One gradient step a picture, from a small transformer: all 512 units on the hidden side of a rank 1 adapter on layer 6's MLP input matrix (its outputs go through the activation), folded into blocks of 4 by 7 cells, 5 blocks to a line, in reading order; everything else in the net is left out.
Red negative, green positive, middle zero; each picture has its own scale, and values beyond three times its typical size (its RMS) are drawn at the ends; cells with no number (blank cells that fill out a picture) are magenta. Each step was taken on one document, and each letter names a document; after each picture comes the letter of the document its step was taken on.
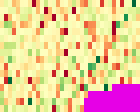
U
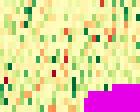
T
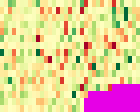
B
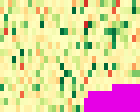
B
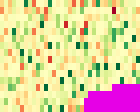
B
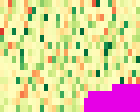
B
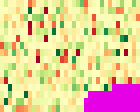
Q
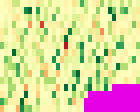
Q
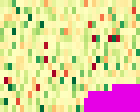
T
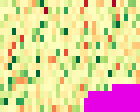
U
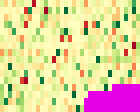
U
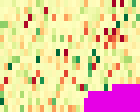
U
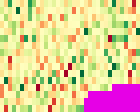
T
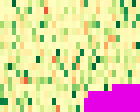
U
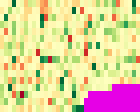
B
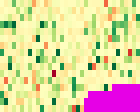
T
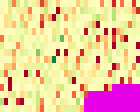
U
